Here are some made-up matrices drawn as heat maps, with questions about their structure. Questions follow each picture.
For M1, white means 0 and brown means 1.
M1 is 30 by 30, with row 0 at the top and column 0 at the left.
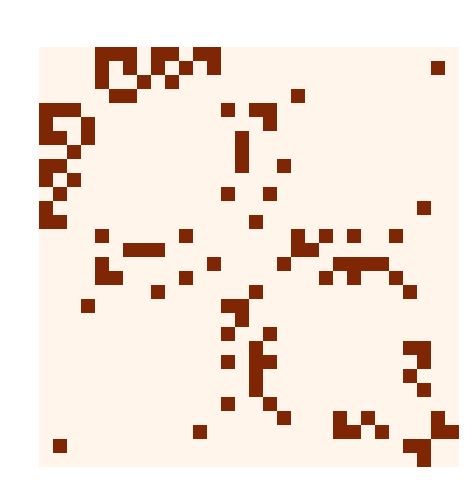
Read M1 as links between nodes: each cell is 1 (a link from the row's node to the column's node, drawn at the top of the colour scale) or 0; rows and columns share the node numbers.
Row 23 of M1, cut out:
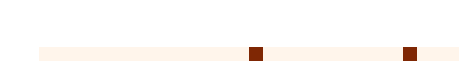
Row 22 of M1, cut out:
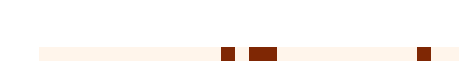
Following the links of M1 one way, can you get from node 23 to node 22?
yes
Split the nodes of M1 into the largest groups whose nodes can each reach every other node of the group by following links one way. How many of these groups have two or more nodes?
1
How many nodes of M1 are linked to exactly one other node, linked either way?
2
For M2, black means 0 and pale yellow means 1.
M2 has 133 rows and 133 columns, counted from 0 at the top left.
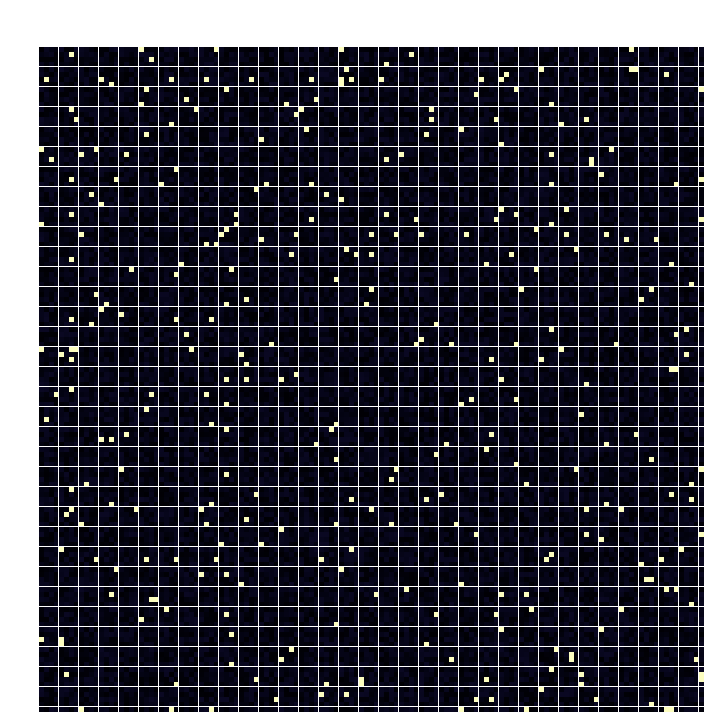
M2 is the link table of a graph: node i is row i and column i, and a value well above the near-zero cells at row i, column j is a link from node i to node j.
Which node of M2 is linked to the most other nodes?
node 6
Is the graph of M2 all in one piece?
yes
